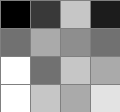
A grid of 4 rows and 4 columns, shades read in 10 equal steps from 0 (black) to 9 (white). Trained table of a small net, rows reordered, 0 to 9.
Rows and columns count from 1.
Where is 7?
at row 1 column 3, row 3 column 3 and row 4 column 2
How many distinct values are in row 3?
4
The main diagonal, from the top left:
0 6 7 8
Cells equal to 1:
1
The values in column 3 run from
5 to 7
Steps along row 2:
up down down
